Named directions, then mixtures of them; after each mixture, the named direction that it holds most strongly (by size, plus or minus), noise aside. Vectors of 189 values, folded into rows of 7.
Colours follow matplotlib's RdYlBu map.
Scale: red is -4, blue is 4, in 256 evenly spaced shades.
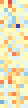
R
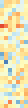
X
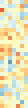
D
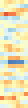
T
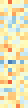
T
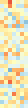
R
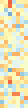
R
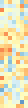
D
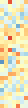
D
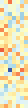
D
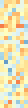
X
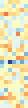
T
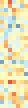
R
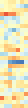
T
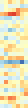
T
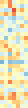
T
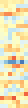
T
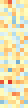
R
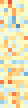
R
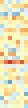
T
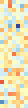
R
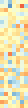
R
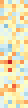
D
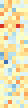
X
